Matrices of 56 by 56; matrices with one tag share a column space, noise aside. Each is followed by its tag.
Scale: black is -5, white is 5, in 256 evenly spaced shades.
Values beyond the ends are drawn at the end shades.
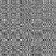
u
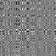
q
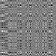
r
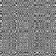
r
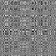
q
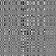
q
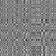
u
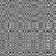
r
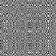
r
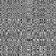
u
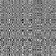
u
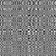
q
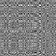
r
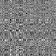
u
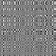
q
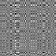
r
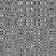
q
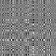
u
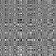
u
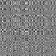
q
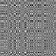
r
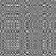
r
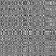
q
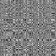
u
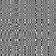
u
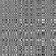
u
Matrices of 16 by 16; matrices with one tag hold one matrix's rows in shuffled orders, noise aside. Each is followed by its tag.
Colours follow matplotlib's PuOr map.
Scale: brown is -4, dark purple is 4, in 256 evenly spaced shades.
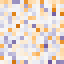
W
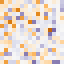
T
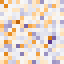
T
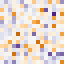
W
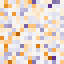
T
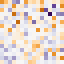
W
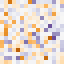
T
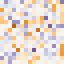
W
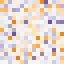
W
